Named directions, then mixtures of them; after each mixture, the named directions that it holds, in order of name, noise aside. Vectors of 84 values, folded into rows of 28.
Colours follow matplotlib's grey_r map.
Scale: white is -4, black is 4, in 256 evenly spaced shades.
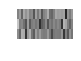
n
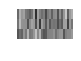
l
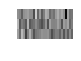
l, n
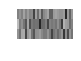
n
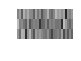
n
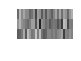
l, n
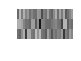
l, n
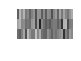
l, n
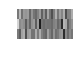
l, n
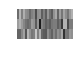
l, n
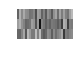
l, n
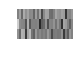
n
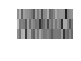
n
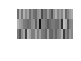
l, n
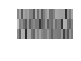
n
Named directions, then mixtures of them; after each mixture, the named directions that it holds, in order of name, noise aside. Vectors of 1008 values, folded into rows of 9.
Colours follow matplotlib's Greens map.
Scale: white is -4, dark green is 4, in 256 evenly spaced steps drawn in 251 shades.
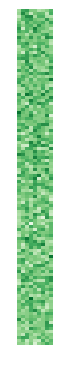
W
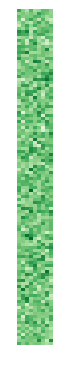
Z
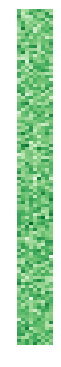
W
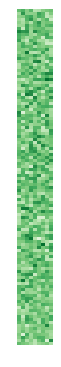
W, Z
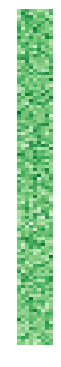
W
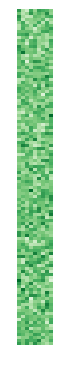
W, Z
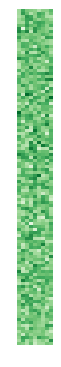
W, Z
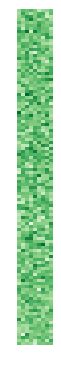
W, Z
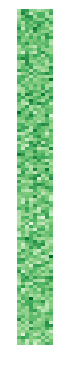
W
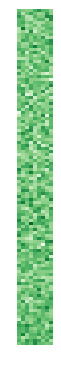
W, Z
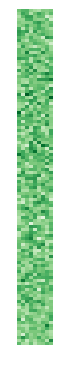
W, Z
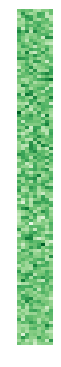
W, Z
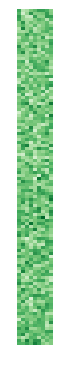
W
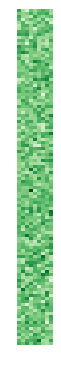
W, Z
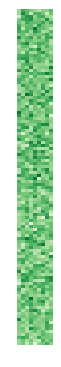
W
